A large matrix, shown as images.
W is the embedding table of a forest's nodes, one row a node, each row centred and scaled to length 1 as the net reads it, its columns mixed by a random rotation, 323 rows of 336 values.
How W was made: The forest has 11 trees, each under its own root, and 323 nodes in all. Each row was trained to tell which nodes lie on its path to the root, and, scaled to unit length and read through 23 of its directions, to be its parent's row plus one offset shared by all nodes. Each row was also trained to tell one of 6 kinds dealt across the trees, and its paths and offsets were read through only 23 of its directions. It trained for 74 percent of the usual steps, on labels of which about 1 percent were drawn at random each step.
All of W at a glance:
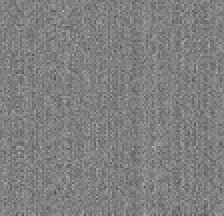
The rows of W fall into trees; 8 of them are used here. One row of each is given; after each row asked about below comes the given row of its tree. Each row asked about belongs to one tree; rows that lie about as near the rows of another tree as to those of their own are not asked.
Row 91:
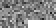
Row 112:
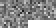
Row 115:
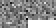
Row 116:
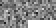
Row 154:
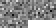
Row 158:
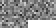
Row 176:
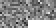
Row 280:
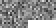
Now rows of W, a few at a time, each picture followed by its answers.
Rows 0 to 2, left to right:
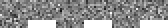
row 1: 116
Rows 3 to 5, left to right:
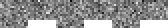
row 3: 91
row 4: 91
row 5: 112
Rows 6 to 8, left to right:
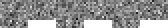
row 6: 91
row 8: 158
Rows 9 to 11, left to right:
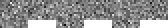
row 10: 154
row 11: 116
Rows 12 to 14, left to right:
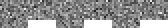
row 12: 280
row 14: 176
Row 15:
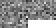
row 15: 115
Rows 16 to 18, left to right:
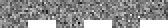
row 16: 280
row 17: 280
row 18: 115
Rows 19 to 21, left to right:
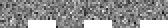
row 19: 115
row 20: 154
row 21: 91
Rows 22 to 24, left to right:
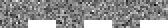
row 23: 116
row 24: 91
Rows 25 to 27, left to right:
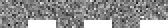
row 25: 154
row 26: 176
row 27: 280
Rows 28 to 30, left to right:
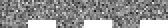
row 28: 115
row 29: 280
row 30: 158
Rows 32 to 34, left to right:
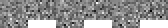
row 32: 115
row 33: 115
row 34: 115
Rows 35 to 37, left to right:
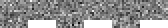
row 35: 158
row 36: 280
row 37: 112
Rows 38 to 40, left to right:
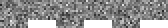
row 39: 158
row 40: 115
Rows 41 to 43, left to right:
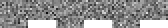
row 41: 115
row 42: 158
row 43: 158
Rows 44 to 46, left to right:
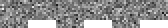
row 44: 154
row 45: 115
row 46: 91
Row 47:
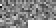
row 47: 154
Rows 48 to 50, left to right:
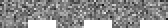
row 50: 154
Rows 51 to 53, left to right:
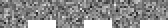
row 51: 116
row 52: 176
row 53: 158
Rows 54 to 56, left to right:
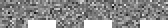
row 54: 154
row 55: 154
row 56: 154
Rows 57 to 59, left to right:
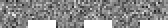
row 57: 280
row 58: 115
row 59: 280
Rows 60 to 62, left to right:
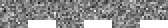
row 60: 116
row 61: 91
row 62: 115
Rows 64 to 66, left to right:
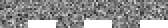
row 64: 158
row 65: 154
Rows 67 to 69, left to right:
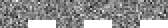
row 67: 115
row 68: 91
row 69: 176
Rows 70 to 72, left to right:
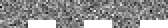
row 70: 154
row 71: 91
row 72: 280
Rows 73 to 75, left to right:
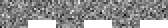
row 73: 116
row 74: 158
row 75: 154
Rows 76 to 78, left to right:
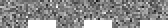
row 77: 91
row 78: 116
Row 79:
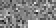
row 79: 116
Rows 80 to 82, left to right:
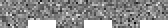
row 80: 154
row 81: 154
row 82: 280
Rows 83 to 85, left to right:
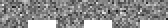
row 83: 176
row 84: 158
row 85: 115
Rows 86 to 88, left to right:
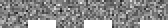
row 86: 112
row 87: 154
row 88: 115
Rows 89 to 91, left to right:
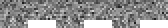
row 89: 112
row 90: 112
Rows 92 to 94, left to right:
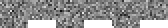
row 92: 280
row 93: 115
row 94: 112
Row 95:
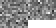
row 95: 176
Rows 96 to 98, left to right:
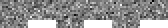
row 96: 91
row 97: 158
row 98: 112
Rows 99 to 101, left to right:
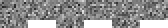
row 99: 176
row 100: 176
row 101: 91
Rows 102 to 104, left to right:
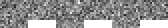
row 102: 176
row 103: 158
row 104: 112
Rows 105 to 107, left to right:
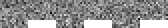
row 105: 91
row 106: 115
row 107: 115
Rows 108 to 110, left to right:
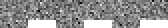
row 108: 115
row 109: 280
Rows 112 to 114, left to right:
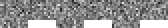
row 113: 91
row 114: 154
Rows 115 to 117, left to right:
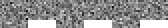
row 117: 154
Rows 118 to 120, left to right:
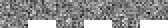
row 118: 112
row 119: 115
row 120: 115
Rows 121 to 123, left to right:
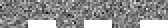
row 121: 154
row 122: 154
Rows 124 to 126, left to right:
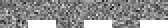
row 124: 116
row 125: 280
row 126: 154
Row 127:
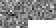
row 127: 112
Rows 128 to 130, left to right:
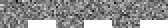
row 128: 91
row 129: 158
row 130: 112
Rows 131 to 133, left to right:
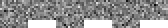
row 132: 154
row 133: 91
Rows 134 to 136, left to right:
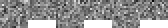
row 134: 176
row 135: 115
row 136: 112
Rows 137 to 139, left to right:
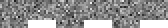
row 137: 91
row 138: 116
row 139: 158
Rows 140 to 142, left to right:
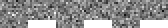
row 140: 280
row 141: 176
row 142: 154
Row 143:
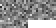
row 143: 154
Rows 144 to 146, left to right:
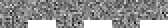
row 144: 280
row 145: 280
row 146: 91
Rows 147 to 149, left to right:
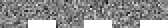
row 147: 115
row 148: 116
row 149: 112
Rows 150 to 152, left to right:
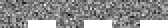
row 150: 280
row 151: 154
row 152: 112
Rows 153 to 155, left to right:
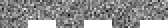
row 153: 280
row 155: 280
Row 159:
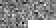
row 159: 280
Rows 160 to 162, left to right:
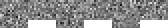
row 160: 115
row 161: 116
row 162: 115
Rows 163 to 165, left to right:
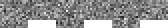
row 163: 154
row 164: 116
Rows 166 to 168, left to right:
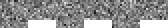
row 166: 91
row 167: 154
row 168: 115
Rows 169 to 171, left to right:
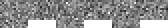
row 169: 116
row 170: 112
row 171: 115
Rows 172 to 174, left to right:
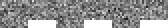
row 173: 158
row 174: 280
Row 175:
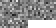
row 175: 154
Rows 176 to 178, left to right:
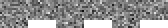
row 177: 115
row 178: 115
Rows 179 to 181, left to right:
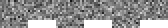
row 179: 91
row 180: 91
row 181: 116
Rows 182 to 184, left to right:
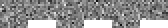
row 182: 116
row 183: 112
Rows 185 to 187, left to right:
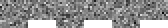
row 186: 158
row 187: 91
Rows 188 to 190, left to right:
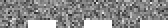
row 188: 154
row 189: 154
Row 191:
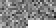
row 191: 112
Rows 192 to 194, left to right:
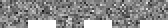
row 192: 116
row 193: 154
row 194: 116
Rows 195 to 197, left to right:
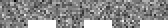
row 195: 91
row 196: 115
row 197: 115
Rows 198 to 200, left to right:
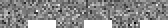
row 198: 116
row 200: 280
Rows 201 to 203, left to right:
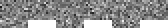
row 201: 154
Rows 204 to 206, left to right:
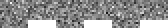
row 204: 154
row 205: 91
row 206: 280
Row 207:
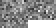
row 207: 158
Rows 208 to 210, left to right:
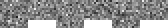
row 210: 158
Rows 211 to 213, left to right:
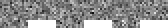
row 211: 116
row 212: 116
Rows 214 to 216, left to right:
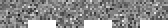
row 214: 112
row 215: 154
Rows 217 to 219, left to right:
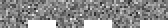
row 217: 112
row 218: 154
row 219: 158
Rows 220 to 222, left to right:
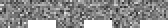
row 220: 112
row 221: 115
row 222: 158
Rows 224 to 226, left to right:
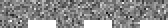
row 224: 115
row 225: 91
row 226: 112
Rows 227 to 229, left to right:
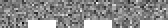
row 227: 280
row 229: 91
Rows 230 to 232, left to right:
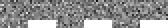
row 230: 112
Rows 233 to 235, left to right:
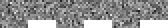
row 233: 154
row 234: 91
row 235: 116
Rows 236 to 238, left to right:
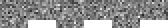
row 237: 91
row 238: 115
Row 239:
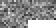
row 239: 115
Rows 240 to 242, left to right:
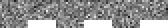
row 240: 91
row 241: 112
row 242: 115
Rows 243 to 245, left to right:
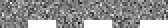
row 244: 280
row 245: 280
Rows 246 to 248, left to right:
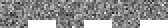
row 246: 91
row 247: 176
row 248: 112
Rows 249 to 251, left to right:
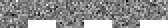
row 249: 154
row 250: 116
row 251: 91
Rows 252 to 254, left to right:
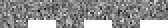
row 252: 115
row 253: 115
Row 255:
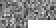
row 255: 115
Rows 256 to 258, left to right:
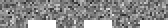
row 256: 154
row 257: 91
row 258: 112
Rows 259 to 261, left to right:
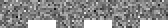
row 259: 115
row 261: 115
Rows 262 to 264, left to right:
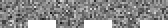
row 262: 158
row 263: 116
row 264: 154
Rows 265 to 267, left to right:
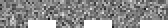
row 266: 116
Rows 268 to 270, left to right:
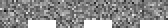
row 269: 116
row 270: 154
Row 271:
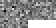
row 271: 154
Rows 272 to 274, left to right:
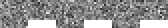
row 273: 115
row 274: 115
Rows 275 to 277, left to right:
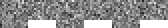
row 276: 154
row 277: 154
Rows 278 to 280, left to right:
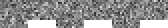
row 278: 112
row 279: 91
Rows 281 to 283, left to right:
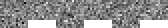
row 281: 280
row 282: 154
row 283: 176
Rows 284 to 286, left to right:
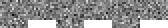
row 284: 154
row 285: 158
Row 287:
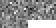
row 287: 154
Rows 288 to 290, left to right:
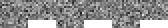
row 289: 158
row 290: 112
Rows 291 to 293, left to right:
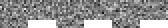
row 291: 280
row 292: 91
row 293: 115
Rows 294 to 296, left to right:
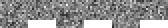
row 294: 91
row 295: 158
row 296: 115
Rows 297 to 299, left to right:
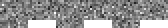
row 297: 116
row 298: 116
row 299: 280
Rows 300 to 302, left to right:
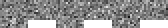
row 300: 154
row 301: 112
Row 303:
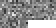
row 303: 280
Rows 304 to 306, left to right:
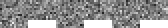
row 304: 158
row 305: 91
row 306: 91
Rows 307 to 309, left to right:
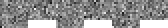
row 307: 116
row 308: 91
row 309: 91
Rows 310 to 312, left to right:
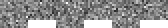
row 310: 115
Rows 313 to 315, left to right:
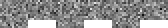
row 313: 154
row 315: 115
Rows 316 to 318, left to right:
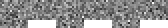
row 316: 116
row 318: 115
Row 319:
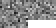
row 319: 116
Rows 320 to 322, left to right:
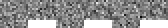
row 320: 115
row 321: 154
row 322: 154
